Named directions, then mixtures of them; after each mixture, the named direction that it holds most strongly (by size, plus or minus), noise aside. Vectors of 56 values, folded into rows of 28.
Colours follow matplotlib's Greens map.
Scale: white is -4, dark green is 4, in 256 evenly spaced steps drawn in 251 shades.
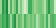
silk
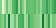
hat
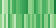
silk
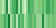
hat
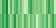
silk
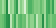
silk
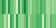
hat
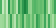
silk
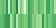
silk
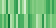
hat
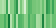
hat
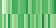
hat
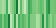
hat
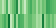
hat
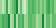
hat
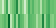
hat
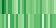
hat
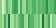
hat
